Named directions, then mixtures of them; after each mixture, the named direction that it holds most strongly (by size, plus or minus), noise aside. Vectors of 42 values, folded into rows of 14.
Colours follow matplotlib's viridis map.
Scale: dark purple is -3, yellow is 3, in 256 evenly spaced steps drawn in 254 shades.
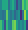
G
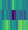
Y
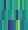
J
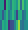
J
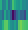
Y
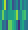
J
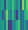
J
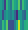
J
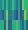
G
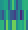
G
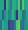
J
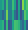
G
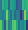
G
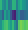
Y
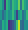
J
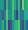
J
